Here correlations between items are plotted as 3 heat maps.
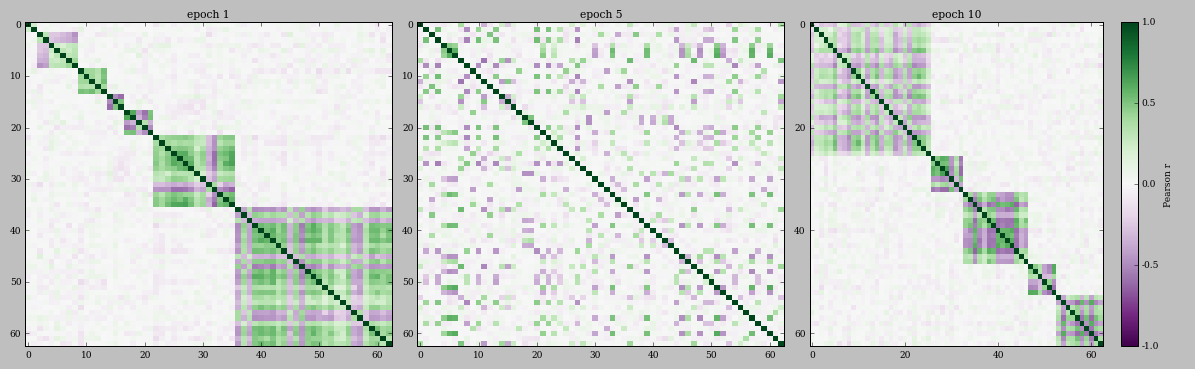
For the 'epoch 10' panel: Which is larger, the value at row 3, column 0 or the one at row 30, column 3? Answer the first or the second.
the second
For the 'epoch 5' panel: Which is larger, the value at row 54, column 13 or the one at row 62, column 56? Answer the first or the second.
the first
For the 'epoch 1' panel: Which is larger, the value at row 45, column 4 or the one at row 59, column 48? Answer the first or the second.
the second
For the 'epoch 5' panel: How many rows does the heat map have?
63
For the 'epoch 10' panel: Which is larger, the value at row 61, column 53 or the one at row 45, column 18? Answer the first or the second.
the first
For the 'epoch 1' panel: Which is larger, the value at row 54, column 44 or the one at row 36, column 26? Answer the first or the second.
the first
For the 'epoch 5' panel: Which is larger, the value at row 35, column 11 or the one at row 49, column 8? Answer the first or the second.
the second
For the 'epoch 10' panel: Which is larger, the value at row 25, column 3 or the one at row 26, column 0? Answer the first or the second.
the first
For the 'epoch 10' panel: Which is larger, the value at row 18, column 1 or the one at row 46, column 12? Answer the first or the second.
the second
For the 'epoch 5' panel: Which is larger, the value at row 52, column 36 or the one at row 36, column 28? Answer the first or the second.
the second
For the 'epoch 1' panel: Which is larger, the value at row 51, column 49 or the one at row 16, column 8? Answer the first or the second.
the first
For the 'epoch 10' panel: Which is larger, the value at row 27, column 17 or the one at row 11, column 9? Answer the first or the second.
the second
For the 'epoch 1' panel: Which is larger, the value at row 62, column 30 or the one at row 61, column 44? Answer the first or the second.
the second
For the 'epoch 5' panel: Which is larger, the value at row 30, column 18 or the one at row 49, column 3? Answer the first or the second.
the first
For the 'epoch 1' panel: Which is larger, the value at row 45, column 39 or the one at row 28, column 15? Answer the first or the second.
the second
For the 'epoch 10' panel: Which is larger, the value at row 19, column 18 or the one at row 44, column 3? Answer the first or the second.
the first
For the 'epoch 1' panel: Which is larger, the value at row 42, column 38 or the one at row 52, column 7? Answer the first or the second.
the second
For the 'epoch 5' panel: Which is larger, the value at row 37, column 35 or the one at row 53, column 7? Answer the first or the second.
the first
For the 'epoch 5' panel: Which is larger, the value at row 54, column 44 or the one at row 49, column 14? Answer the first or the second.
the second
